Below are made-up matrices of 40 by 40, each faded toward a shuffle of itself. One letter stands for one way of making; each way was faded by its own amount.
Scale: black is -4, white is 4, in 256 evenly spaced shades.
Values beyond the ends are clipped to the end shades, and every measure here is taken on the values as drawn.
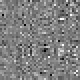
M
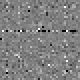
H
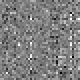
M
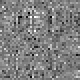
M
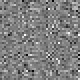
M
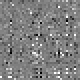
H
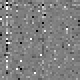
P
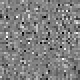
P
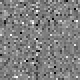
P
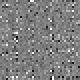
H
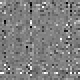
H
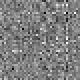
M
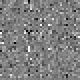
H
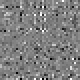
H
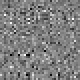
M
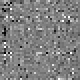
H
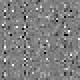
P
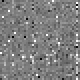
P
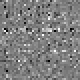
H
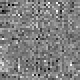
M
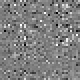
H
